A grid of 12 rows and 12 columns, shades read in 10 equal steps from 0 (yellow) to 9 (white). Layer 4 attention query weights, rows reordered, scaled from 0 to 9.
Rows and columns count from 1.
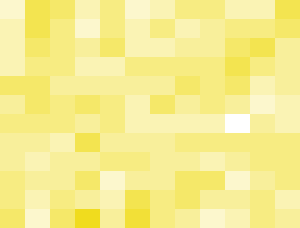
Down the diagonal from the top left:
7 2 4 6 5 6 6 4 6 7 4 5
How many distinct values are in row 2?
6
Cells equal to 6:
28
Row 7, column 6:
6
